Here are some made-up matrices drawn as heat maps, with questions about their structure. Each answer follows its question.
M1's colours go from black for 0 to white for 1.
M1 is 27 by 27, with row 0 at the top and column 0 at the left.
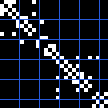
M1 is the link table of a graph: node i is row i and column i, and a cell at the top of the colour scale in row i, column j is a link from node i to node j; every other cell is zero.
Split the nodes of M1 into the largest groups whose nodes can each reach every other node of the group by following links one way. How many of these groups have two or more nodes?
1
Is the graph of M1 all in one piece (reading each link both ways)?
yes
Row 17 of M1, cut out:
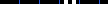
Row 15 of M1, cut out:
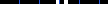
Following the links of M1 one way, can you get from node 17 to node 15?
yes
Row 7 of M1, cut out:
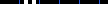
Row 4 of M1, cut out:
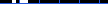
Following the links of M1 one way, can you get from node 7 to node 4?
yes
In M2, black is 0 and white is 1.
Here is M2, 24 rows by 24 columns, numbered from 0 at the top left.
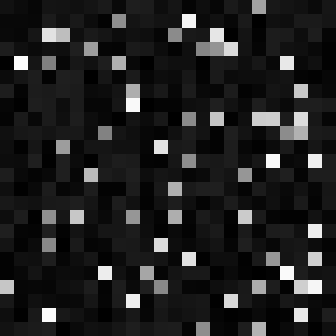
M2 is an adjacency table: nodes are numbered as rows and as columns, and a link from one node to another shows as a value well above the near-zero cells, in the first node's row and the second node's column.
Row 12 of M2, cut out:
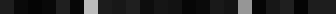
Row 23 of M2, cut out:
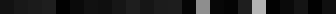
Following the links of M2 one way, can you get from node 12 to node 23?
no
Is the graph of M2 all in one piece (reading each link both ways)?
yes
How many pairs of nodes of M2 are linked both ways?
3
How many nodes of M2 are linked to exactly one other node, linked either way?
1
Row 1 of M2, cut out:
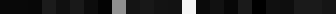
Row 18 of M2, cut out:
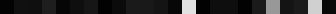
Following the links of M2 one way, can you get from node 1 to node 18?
yes
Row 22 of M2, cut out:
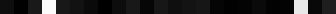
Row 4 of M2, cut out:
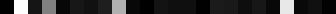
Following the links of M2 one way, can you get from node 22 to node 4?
yes
